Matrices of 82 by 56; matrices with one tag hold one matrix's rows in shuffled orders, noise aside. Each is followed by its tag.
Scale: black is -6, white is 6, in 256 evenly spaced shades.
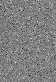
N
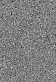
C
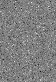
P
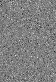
N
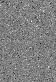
P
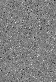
N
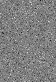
P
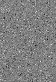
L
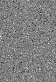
P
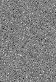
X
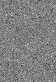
C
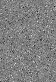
N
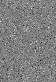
P
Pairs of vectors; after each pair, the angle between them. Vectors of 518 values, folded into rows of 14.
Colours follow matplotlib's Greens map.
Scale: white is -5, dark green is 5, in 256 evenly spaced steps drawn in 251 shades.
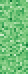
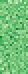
orthogonal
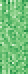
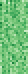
nearly opposite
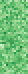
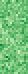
partly opposed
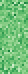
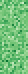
partly aligned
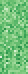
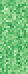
nearly parallel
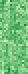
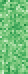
nearly parallel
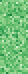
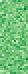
partly opposed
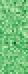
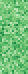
partly aligned
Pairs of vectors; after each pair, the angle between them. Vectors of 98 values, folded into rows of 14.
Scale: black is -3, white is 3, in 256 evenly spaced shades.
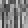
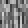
nearly opposite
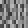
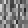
nearly opposite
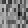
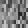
nearly parallel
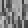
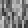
nearly parallel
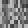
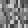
nearly parallel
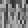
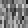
partly aligned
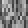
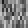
nearly opposite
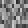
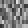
nearly opposite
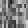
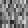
partly aligned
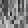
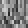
nearly opposite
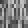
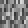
partly aligned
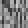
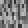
orthogonal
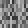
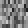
partly aligned
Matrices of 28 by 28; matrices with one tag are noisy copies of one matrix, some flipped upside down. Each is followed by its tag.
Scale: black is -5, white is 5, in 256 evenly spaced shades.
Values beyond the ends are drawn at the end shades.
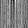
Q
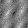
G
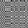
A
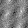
G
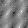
G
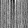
Q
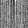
Q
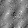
G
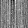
Q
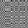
A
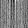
Q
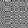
A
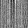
Q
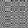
A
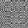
A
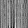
Q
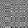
A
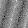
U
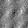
G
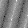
U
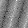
U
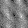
G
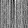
Q
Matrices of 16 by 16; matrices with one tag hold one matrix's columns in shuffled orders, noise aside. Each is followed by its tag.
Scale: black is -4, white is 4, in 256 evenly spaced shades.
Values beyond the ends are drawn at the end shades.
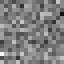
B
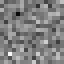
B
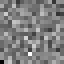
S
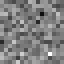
B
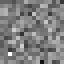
S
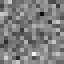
B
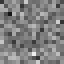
B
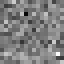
B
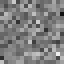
B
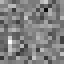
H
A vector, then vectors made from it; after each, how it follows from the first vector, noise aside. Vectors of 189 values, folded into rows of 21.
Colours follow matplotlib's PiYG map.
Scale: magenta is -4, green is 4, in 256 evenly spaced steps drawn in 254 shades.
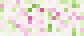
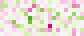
negated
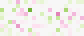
partly zeroed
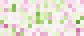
wrapped around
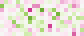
negated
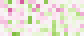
wrapped around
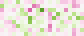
negated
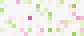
partly zeroed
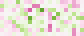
negated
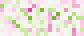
negated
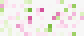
partly zeroed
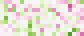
wrapped around
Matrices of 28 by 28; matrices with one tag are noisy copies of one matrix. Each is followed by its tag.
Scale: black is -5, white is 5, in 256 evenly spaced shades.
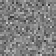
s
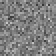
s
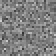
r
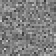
r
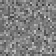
s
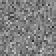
s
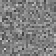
r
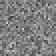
s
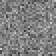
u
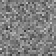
u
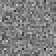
r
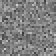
r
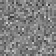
s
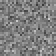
s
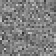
r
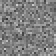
r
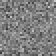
u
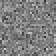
r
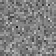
s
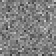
u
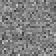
r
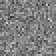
s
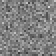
u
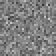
s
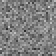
u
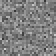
r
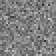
s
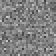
r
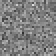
r
